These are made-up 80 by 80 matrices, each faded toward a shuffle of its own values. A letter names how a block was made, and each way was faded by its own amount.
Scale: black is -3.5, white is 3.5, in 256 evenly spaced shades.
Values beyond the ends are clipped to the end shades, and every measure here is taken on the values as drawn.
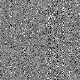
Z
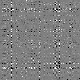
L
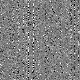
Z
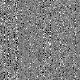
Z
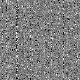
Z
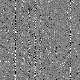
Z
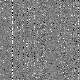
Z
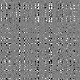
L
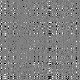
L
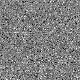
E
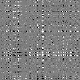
L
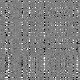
L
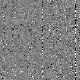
Z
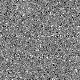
E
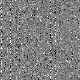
Z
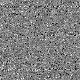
E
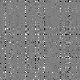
L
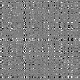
L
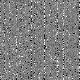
Z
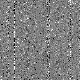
Z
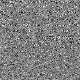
E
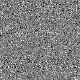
E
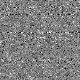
E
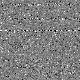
E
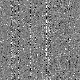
Z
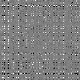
L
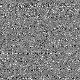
E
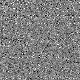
E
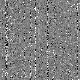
Z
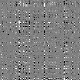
L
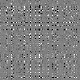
L
